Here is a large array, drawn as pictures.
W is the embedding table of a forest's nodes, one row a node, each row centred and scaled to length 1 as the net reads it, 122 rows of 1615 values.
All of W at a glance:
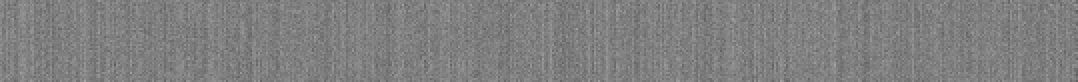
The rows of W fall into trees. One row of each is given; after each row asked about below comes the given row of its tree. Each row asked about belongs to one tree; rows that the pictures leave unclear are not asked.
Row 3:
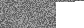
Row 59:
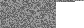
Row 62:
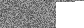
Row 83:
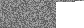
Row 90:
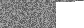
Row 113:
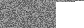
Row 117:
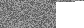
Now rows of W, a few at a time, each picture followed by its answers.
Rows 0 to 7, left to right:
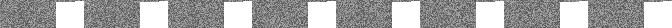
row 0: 62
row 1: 113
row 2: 90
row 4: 90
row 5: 59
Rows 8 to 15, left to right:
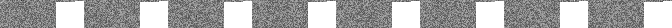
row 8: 90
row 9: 59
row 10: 62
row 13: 90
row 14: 59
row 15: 83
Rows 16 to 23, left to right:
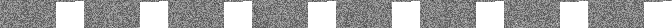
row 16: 90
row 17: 83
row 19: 83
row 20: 113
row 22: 117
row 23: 90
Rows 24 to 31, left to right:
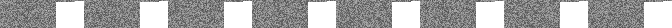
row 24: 90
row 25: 113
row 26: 117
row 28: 83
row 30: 62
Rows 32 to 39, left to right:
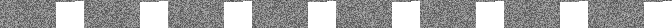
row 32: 90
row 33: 62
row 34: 59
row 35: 3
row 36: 83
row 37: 113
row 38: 90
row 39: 3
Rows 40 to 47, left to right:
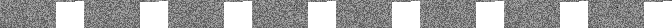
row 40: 83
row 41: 90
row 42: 62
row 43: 59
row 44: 62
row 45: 90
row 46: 83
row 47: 3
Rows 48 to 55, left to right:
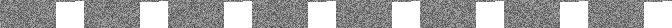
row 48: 62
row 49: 3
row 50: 3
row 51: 90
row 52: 62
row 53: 59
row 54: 62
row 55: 62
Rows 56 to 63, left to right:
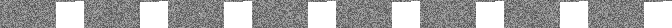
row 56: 113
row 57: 90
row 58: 113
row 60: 59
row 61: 83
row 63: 90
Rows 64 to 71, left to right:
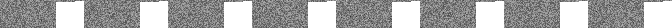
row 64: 83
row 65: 117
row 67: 59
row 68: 117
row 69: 3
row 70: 90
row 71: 83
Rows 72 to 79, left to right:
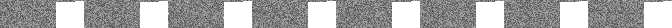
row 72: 117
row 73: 62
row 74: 59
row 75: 62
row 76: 83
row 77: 83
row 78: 90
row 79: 62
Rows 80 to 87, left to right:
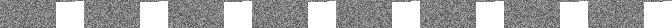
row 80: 90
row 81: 90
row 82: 62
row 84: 83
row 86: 117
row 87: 113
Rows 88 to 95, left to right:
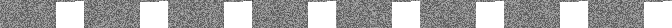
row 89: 117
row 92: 59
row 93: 62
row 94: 90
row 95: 62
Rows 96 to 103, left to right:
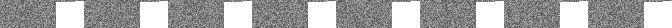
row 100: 62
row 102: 83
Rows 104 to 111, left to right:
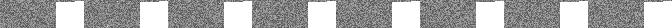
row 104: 62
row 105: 117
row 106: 62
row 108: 90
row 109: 59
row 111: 117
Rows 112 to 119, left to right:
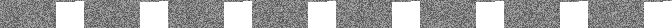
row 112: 83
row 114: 62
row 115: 113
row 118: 90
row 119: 83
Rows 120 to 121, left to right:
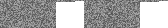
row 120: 117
